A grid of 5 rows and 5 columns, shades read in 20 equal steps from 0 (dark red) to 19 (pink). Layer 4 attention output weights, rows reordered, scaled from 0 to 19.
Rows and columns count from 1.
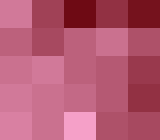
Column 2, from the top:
7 8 14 13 13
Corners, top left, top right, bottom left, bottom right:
14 1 15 8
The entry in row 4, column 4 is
10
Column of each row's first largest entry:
1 4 2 1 3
